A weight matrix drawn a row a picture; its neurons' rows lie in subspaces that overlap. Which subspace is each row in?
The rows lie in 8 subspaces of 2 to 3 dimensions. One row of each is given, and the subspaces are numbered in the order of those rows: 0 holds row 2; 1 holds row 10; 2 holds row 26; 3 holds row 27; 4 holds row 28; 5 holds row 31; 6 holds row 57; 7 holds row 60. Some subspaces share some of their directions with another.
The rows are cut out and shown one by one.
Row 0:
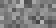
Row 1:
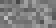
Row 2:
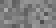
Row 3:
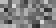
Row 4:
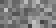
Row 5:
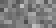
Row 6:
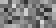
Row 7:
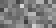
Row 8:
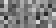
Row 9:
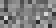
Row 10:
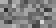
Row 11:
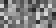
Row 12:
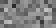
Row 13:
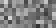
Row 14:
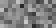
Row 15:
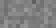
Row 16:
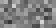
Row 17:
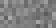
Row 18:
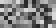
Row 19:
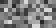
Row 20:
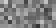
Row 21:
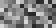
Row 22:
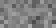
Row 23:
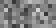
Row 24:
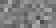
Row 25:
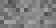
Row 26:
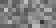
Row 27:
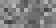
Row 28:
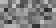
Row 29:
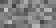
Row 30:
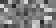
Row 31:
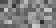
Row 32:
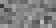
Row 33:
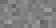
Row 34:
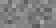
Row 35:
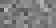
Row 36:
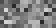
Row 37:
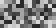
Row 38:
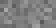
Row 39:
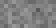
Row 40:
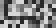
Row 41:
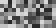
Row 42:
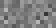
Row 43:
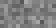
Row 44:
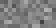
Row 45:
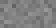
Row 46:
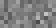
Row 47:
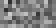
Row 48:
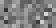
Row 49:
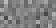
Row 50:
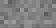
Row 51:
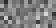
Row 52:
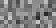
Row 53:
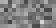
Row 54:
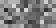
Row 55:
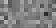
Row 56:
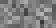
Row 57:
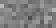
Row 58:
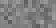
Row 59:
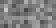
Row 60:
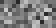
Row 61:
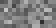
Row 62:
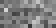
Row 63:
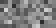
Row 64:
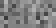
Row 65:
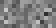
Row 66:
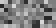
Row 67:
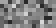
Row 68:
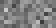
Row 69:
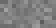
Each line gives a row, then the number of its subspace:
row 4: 2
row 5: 5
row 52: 7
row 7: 5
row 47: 7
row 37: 4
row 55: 3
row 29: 4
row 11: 1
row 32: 6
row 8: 1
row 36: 3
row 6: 5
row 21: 5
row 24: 3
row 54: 3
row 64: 1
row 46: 7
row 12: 2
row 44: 4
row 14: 5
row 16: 2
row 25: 3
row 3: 6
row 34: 2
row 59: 4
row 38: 6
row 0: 4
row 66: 6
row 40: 4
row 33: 0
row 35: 2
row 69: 6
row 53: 3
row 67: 6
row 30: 6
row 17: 0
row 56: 5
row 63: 6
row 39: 0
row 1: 7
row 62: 2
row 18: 7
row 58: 7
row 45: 2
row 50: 3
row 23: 0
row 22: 2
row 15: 4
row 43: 4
